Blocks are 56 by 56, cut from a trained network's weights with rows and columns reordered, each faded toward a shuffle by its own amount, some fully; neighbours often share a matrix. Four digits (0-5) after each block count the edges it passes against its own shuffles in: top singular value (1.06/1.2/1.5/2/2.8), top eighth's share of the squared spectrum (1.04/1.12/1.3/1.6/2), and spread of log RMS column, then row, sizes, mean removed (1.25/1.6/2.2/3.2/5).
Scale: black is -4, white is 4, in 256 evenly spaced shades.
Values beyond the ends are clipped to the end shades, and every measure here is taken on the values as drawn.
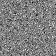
0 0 0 0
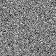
0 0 0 0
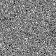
0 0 0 0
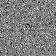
0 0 0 0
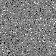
0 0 0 0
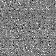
2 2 1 0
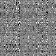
3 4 4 1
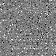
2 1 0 0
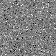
0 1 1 0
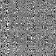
2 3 3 1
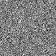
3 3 1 0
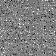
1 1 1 0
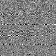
3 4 0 3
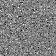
1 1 0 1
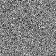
2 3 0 0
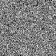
2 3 1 0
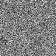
0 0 0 0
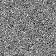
0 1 0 0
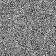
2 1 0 0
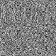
3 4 1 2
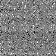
2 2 2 0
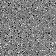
1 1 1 0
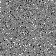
0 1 0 0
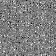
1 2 0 1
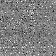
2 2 1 0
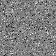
1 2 1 0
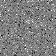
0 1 0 0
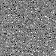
1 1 1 0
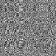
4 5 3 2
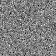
0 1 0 0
